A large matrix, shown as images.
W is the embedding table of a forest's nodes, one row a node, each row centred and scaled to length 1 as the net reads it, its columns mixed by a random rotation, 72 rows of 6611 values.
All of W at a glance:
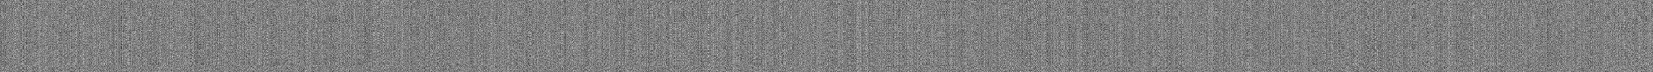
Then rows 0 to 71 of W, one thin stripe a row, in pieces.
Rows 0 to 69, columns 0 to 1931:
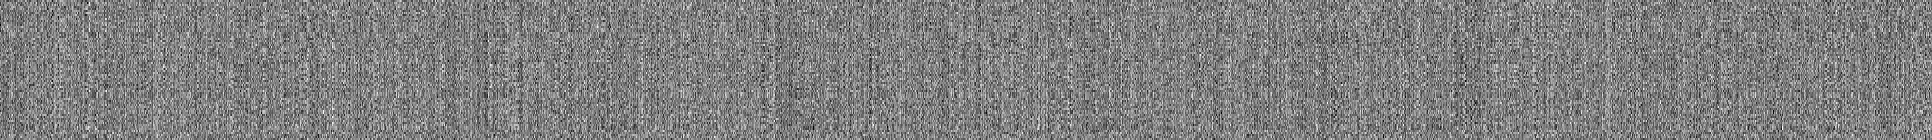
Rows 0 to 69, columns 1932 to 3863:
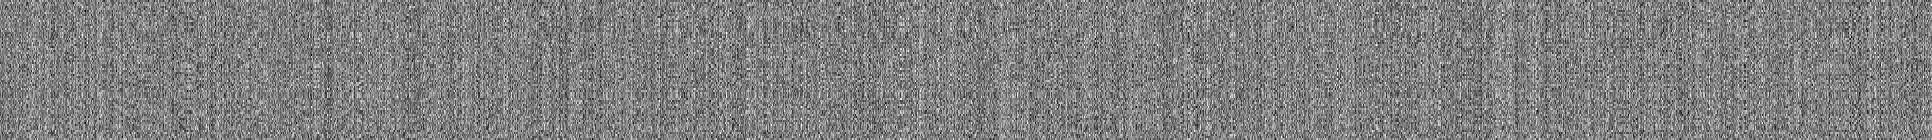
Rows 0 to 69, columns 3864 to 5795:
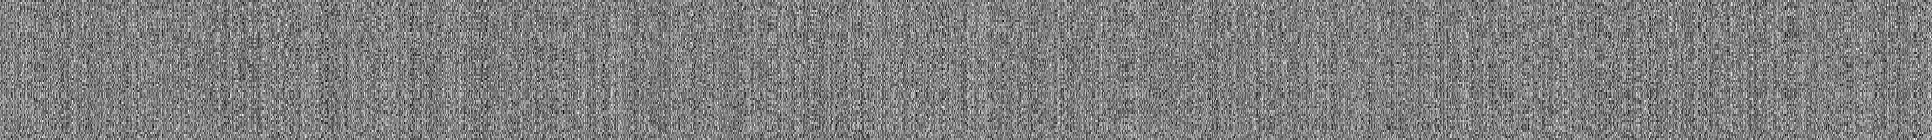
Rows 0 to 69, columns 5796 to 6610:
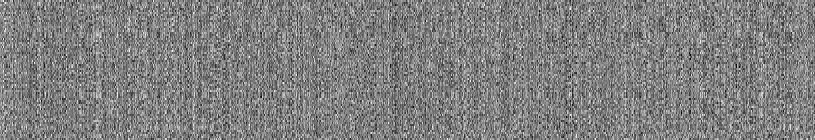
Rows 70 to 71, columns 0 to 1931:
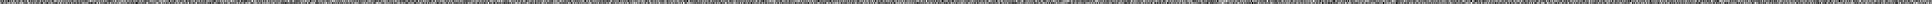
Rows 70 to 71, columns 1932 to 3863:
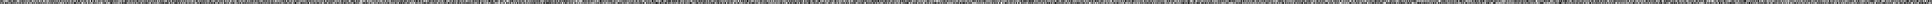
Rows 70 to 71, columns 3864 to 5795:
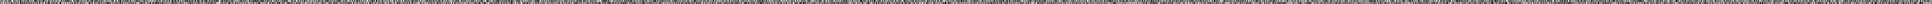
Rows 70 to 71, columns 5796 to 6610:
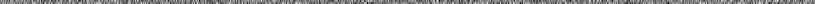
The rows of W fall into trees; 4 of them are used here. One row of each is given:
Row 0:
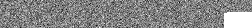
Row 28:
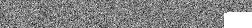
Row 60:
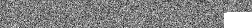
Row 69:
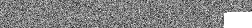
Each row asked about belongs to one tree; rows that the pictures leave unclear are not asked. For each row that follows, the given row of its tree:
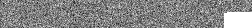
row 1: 69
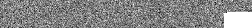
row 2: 69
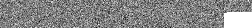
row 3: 60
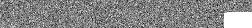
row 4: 60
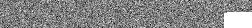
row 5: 0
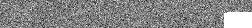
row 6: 28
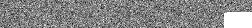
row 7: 0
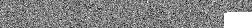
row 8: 69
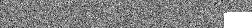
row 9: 69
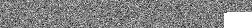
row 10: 0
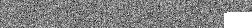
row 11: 69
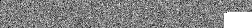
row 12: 69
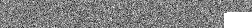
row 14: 69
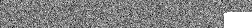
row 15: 69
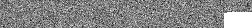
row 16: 60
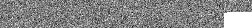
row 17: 60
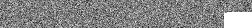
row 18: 60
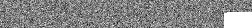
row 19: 0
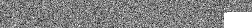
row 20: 60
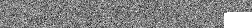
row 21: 0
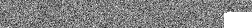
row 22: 28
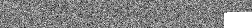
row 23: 0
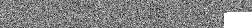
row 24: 69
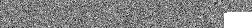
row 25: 69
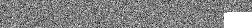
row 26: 60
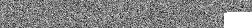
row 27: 69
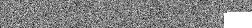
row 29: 69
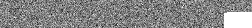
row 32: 0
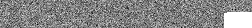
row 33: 0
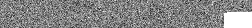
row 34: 69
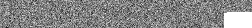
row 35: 0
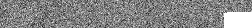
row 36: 28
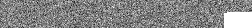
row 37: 69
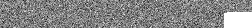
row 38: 0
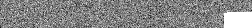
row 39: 69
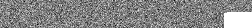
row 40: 0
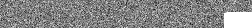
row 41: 60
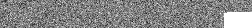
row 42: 28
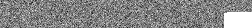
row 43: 0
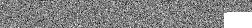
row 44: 60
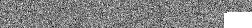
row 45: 69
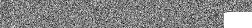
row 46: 60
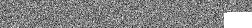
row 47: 60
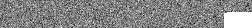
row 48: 60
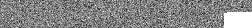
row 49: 69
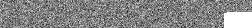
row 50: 0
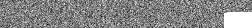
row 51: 0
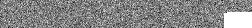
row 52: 69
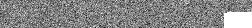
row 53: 28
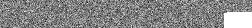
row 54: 0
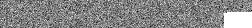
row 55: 69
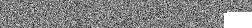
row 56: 69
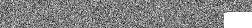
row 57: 60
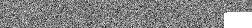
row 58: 0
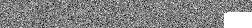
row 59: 28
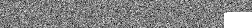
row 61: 0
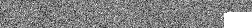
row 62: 28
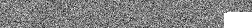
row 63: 28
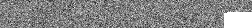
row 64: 28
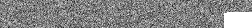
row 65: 69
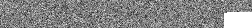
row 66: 0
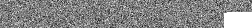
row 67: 60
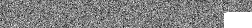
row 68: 60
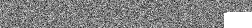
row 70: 0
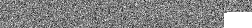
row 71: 60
